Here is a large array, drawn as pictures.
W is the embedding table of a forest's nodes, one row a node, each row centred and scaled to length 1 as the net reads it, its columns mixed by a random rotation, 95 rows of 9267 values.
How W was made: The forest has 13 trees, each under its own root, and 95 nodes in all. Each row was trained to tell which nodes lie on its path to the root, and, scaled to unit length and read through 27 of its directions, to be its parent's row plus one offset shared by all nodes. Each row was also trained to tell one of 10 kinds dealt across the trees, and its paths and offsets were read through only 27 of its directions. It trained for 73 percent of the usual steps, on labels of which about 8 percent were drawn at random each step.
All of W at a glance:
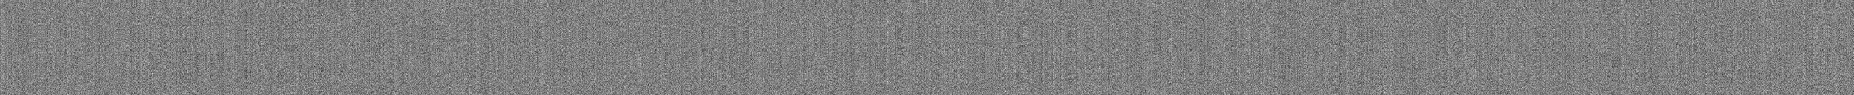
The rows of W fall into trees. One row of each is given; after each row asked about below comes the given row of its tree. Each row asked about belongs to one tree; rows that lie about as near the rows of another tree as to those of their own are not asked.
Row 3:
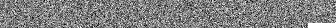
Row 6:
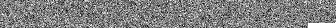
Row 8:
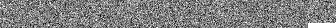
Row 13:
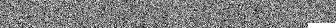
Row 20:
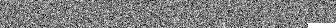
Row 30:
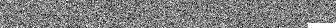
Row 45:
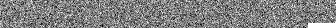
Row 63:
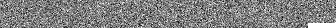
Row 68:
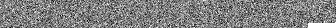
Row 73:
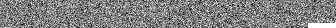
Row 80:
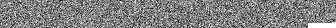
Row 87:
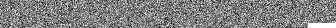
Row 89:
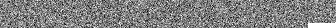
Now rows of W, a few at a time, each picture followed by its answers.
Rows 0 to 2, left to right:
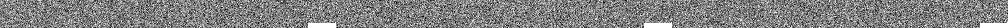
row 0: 13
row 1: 63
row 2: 13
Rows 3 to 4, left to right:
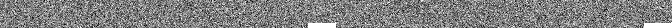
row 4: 6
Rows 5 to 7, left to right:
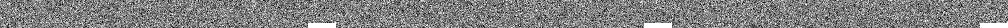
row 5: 89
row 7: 8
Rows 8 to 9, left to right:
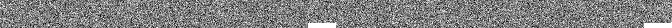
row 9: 20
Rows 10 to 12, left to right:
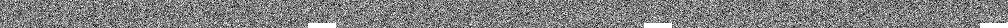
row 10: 3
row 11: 30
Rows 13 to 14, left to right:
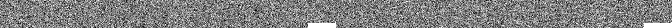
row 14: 20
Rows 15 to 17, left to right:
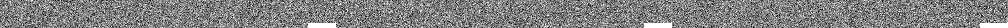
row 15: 68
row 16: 80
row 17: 63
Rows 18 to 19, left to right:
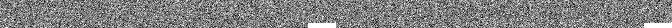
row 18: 73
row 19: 3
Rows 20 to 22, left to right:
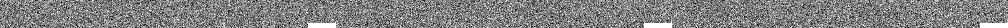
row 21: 45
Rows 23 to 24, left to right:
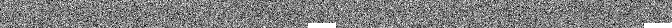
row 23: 68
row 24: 8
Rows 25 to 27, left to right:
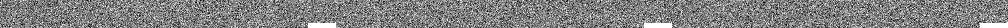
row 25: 73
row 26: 87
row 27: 30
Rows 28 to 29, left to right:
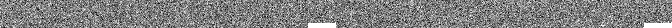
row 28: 45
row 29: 80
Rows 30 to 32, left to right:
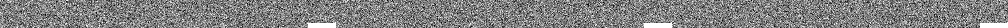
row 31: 30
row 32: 45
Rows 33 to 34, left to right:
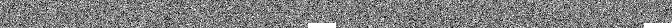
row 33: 87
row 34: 63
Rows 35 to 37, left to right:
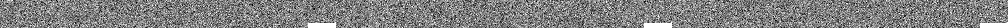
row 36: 87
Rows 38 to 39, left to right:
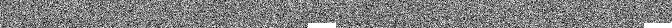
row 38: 45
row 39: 73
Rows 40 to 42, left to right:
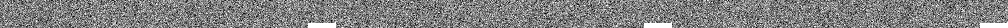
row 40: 68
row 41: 73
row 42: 89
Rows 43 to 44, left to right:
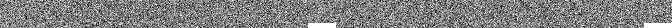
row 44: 3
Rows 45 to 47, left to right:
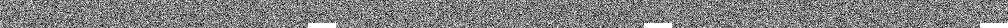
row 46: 45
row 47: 87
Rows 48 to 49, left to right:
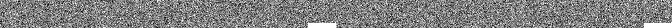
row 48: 13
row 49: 45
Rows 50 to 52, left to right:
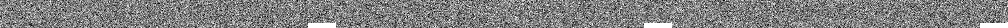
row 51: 73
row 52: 30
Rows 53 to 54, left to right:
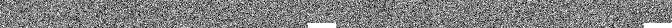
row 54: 63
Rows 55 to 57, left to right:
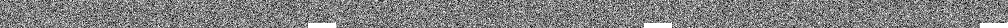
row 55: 89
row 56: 20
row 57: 30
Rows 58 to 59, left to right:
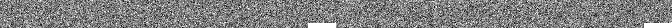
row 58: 20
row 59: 63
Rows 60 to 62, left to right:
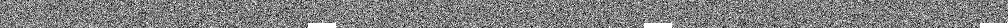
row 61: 30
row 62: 45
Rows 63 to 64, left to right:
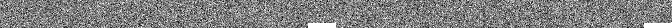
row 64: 73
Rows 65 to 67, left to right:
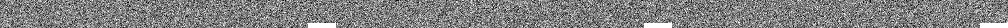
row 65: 20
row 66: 80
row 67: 3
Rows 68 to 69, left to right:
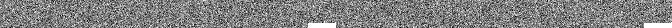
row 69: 63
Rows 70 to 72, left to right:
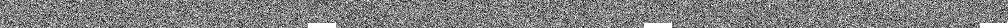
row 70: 30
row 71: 3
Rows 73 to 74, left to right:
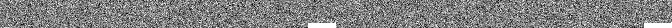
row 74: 73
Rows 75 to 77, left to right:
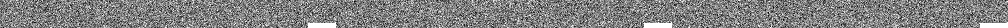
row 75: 63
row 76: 13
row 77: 30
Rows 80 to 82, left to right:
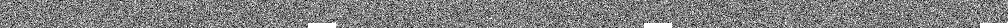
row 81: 45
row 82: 73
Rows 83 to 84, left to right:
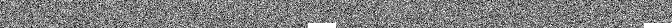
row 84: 20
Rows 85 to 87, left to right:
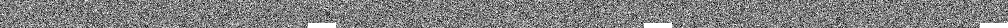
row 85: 6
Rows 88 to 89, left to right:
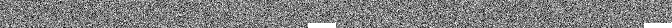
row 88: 63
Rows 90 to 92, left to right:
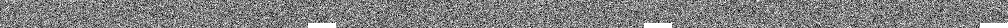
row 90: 20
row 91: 68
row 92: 6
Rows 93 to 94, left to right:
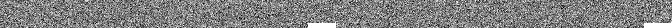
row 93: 6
